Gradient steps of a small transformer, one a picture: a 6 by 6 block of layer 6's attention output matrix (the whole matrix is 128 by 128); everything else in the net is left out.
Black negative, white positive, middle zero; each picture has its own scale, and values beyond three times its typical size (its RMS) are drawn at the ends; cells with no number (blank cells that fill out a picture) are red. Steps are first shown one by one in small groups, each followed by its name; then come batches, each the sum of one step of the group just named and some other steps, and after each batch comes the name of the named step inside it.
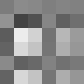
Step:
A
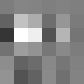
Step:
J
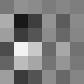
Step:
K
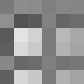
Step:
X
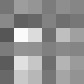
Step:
A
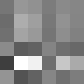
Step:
J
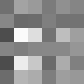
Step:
X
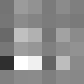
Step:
A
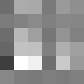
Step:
A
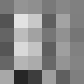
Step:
J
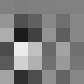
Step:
K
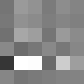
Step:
X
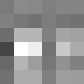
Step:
X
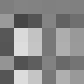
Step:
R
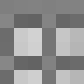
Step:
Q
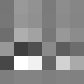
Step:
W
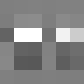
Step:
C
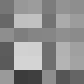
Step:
C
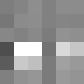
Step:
Q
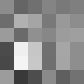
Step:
C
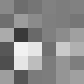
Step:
Q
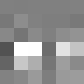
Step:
Q
